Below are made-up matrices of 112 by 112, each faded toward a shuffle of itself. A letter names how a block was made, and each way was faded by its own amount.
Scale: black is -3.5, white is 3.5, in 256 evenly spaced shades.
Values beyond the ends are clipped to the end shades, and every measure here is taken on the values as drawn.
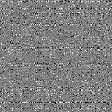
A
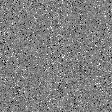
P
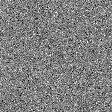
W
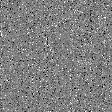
P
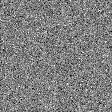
W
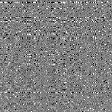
A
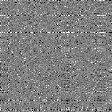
A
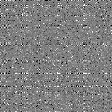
A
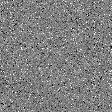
P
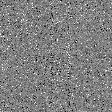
P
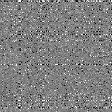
A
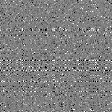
A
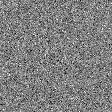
W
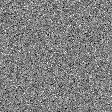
W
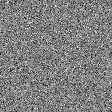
W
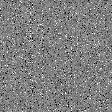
P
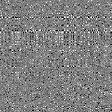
A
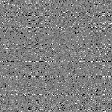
A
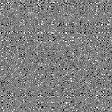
A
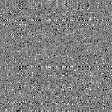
A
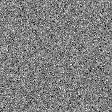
W
